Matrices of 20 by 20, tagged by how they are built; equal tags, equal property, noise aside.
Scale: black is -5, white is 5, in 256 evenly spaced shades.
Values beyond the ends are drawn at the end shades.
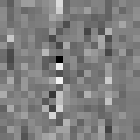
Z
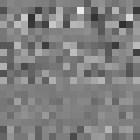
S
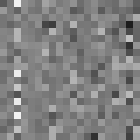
Z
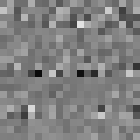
S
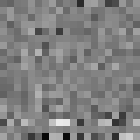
S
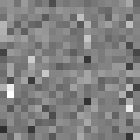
Z
